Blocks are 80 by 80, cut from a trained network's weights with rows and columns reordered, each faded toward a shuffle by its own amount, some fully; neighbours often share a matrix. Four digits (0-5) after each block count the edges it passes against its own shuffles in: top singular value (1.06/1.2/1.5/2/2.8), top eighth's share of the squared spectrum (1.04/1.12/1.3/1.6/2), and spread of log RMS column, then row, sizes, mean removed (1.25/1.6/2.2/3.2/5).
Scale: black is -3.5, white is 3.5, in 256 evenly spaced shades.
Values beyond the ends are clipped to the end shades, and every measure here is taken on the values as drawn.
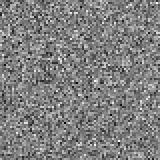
0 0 0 0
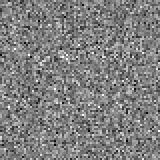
2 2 0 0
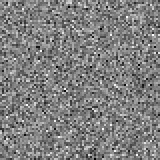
0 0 0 0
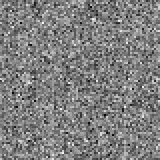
1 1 0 1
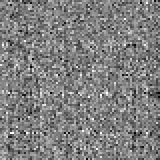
2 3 0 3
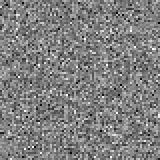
0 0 0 0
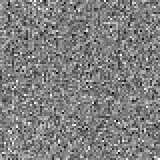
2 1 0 0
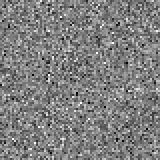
1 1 1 0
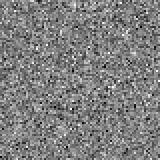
0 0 0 0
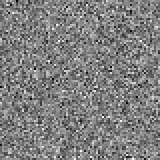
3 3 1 1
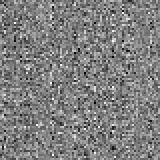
3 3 3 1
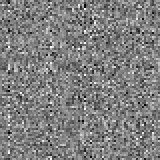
3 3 3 1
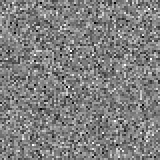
0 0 0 0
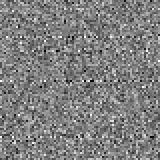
2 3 1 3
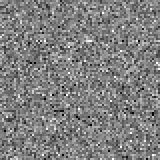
0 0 0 1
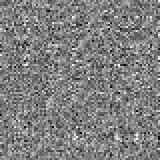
3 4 2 2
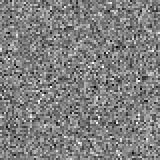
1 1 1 0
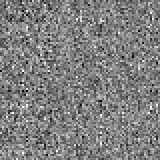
3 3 3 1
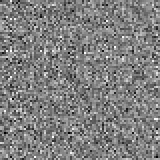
3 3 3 1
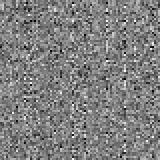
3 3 3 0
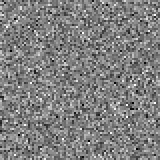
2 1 1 0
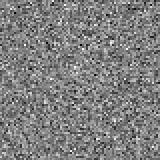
1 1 0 1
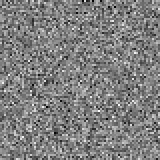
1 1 0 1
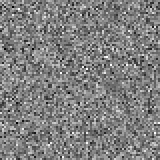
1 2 0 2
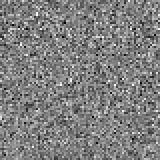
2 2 0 2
